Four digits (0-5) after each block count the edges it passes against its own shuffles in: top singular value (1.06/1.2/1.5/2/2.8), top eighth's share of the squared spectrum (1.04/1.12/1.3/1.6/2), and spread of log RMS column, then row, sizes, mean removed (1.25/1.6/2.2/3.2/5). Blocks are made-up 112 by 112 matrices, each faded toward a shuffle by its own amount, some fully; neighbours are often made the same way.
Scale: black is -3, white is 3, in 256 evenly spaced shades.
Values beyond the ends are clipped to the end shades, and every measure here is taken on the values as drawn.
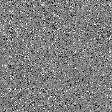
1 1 2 2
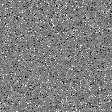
2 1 0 0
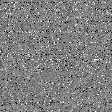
1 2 0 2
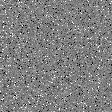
0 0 0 0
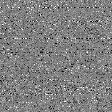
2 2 0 3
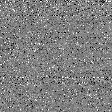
1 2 0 2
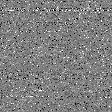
2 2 0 2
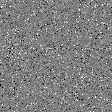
1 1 0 0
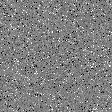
0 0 0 0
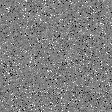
0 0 0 0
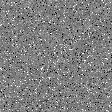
0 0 0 1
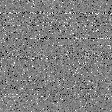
2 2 0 3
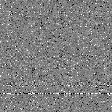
4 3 1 2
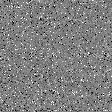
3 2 0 1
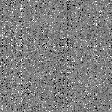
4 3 2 1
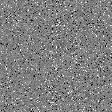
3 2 1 1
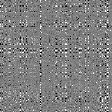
5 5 4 3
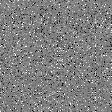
4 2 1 0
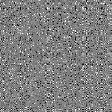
5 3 3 2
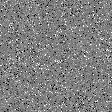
2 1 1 0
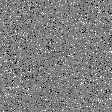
0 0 0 0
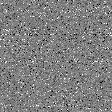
1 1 0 2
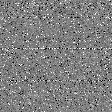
2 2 0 2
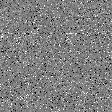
1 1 0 1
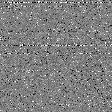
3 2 0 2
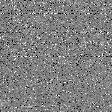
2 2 0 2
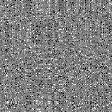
4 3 2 2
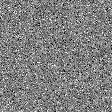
1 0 0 0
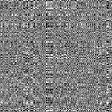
5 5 4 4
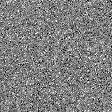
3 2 0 0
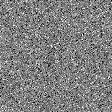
3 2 0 0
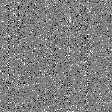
3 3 2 0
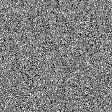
3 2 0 0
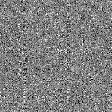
4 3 2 1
